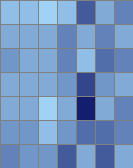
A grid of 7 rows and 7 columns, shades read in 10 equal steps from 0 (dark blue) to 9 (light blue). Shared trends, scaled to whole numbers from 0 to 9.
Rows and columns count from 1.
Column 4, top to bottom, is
8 5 5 6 7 6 3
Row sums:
48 45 42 42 42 39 37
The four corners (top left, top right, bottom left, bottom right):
8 5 5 7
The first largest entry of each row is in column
3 1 5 1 3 3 5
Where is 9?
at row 1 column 3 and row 5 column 3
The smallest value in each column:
5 6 6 3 0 3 5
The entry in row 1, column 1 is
8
